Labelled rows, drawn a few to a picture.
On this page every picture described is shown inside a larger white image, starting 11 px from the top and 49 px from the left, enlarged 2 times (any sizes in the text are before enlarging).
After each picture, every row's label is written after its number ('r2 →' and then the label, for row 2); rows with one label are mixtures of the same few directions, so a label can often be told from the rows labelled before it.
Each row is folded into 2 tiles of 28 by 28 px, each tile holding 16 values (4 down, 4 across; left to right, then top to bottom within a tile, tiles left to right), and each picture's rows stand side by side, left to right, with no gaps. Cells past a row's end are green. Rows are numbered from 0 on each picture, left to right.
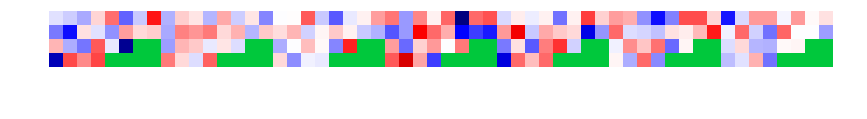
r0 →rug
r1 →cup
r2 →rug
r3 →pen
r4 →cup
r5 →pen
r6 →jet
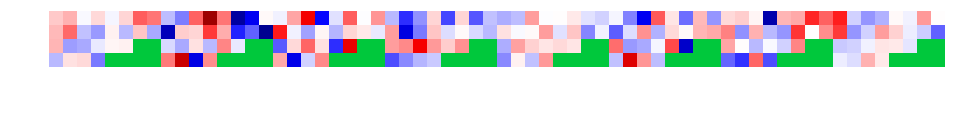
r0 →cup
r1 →pen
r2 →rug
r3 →cup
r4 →cup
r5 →rug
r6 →pen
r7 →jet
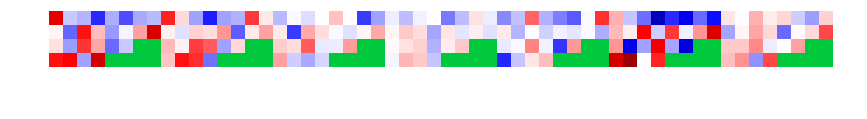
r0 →jet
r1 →pen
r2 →cup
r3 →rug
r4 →rug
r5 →jet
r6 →jet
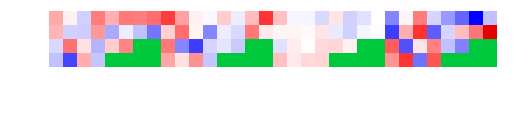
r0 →jet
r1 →cup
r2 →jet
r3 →jet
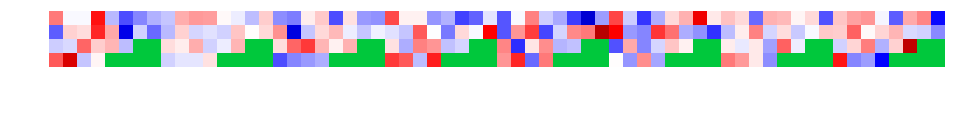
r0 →pen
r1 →jet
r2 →cup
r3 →jet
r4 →jet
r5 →jet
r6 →rug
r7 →rug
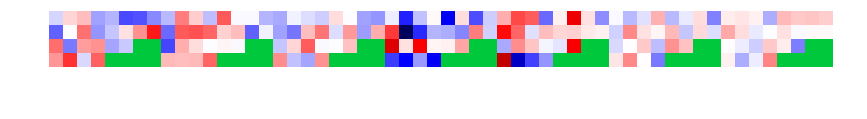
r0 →jet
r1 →cup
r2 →cup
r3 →cup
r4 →rug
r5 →rug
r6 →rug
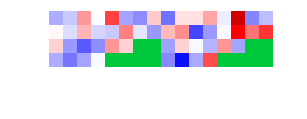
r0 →pen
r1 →pen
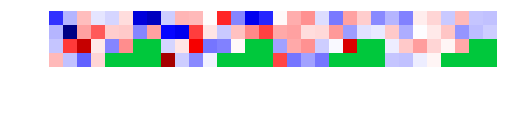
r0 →cup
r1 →cup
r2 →rug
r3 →cup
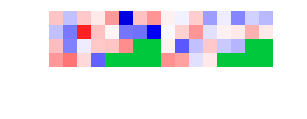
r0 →pen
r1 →jet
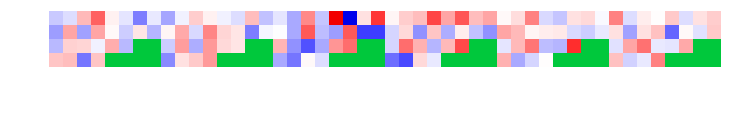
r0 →pen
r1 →cup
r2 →pen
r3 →jet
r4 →rug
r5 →jet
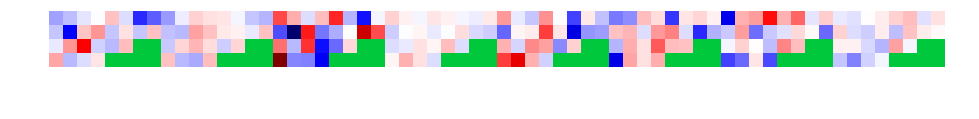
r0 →cup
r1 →cup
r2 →cup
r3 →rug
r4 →pen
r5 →cup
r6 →jet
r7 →pen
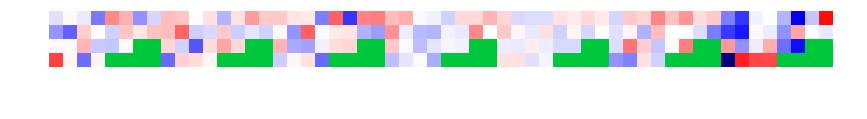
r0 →cup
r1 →cup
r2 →pen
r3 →cup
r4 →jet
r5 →jet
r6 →rug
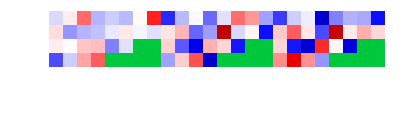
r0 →rug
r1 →jet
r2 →jet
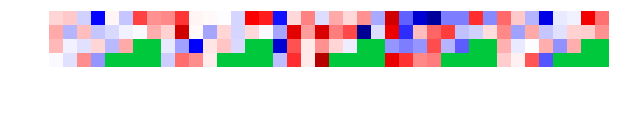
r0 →pen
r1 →cup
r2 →cup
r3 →jet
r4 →pen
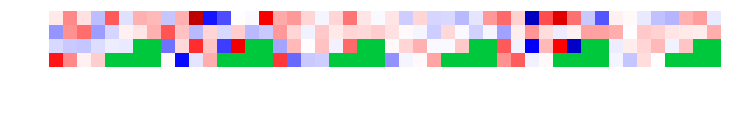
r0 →cup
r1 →rug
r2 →rug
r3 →rug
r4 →rug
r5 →pen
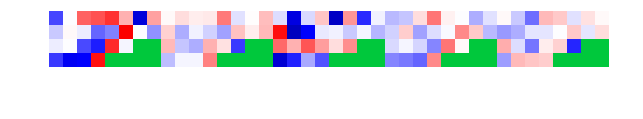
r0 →pen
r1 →rug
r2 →cup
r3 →pen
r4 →rug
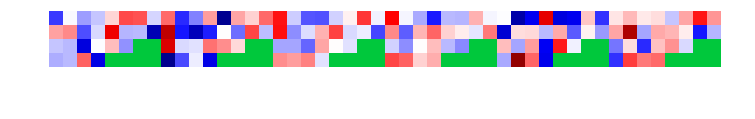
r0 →jet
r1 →cup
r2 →jet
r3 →jet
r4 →rug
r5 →cup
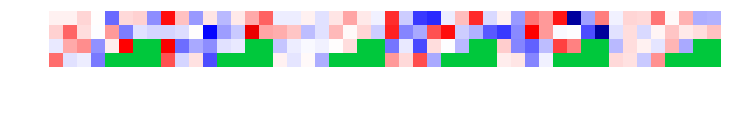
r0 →rug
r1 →cup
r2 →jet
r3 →jet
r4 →pen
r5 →pen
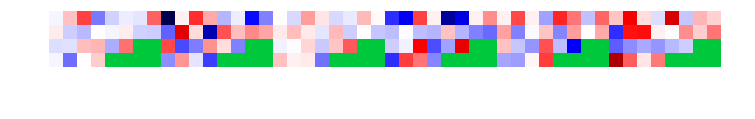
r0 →rug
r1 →jet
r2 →rug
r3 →rug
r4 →rug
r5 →cup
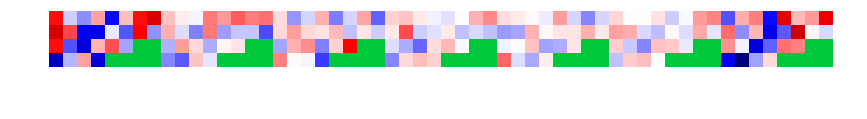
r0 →cup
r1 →jet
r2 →rug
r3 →cup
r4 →cup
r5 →cup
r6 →pen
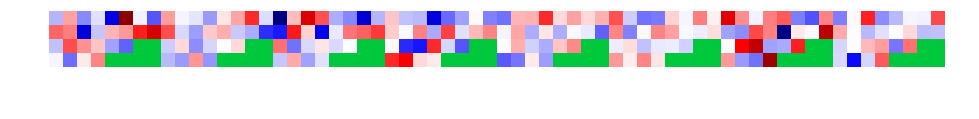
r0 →pen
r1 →jet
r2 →jet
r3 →jet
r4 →jet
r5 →jet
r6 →jet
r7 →rug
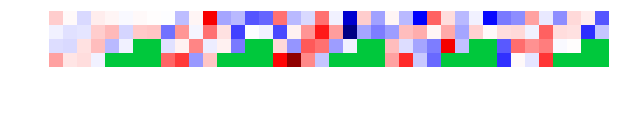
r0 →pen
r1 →pen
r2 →pen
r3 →rug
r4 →cup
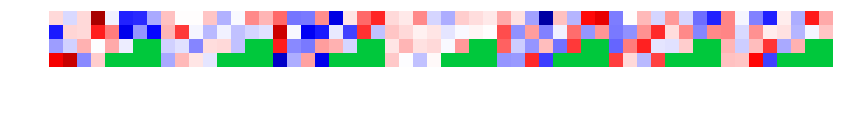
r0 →pen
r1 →cup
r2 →cup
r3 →rug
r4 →pen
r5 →cup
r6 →pen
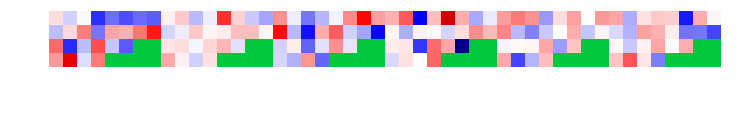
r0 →jet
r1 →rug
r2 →jet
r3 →rug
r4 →rug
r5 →pen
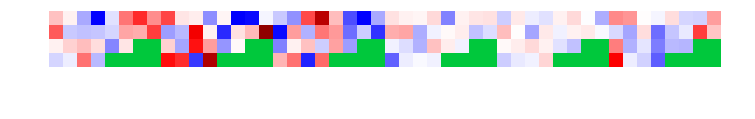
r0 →pen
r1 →jet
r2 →pen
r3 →cup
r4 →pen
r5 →cup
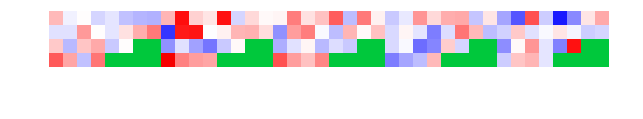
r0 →jet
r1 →cup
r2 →cup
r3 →pen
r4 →rug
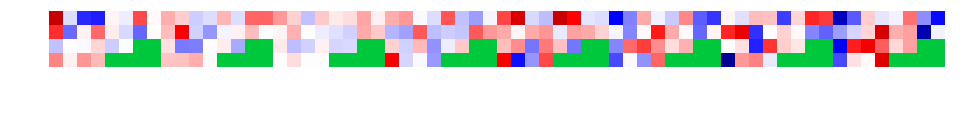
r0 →jet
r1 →cup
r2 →cup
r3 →cup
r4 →rug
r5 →cup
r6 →cup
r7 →cup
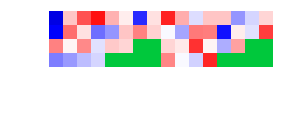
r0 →jet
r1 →jet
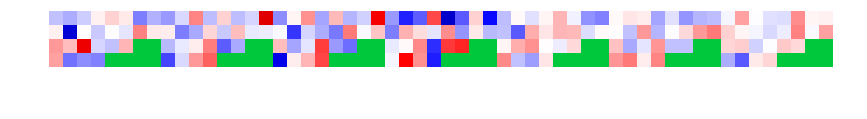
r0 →cup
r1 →rug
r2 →rug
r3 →rug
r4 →cup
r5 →jet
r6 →pen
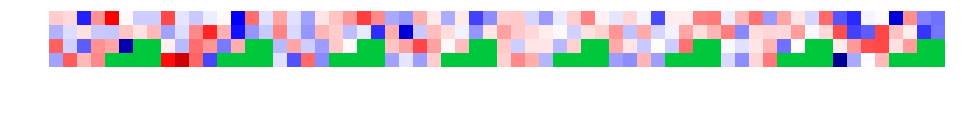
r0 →rug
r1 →pen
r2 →jet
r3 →cup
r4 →pen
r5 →pen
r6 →rug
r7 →cup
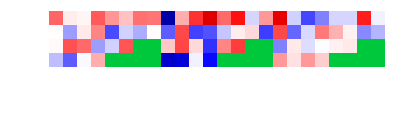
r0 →jet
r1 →jet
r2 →jet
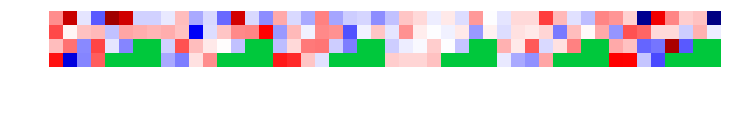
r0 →rug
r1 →pen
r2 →pen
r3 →cup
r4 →jet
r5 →rug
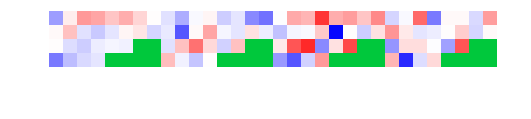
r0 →jet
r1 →cup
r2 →jet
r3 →rug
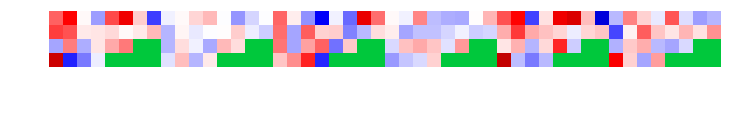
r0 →rug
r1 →pen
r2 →pen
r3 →rug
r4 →rug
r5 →cup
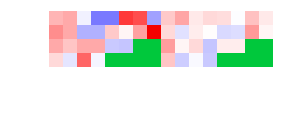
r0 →pen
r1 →cup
